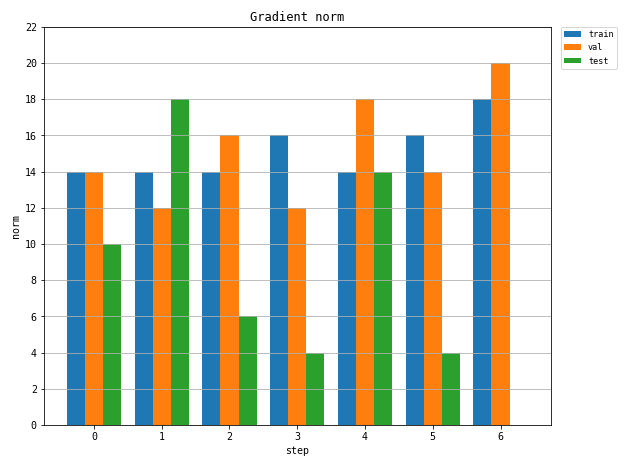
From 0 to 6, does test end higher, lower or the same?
lower
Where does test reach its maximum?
1
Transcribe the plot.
Title: Gradient norm
x-axis: step, ticks 0 1 2 3 4 5 6
y-axis: norm, ticks 0 2 4 6 8 10 12 14 16 18 20 22
Legend: train, val, test
Values:
train: 14 14 14 16 14 16 18
val: 14 12 16 12 18 14 20
test: 10 18 6 4 14 4 0
